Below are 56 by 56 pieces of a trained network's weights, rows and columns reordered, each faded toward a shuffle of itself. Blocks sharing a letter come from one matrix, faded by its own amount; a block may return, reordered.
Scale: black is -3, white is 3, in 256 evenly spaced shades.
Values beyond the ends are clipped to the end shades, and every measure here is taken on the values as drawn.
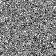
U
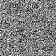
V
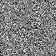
U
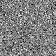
U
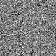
V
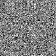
V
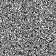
U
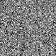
V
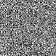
V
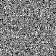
U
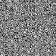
V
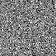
U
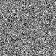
V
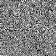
V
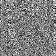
V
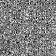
V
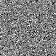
U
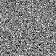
U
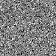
U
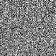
V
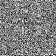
V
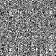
V
